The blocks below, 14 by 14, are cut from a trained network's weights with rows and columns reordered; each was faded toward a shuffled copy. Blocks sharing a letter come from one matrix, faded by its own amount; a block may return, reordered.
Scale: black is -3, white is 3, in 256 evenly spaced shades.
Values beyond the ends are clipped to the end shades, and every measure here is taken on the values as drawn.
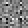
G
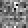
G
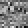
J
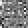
G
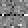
G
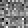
G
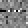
G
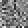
J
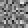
J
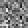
J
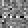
G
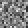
J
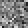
J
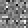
G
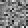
J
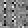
G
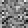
J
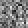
J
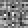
G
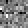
G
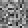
J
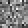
J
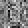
J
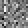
J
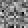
J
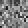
J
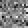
G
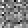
G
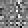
G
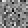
J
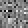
G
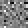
G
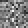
J
